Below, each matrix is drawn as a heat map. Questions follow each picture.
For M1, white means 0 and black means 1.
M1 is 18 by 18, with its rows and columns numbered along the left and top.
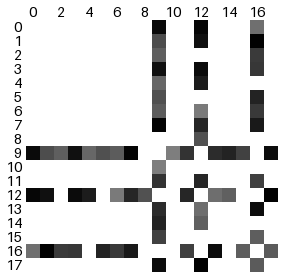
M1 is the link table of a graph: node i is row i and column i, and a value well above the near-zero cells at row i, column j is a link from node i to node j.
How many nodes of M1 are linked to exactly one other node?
2
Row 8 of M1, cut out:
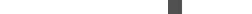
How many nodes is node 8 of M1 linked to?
1
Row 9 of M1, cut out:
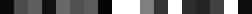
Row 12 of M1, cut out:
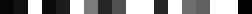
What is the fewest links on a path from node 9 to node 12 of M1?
2
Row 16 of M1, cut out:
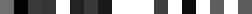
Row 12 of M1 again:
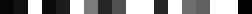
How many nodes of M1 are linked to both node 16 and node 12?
8
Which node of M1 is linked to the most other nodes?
node 9
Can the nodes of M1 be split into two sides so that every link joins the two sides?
yes
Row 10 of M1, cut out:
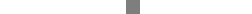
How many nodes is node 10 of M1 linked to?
1
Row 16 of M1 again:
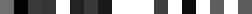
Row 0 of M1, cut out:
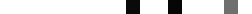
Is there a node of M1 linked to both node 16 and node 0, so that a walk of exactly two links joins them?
no
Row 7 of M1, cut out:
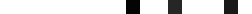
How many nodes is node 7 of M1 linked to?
3
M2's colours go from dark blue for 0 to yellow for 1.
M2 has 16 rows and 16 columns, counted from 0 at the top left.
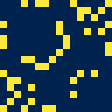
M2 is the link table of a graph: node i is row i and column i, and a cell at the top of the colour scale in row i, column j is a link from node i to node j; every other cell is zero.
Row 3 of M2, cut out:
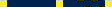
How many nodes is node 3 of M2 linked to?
3
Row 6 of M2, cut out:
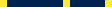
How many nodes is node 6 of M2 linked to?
3
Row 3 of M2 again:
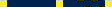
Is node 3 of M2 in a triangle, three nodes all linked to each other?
yes
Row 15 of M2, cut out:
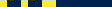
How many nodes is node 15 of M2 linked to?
4
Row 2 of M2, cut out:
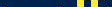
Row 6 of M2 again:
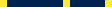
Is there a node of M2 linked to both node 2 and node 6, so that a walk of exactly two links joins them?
no
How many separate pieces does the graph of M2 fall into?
1
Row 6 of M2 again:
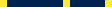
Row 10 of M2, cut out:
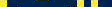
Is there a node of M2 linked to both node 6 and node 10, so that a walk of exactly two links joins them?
yes
